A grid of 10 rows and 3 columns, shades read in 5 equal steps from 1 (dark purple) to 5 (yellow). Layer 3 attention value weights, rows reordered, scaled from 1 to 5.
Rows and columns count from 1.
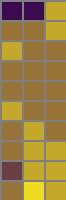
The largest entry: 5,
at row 10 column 2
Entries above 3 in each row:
1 1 1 0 0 1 1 2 2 2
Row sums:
6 10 10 9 9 10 10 11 10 12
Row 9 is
2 4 4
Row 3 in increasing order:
3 3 4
